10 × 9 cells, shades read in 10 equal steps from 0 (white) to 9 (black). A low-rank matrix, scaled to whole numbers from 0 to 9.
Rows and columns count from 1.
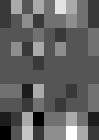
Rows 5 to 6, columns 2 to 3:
6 6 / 6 6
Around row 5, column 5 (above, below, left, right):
6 6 7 6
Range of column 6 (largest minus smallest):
6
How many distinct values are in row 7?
5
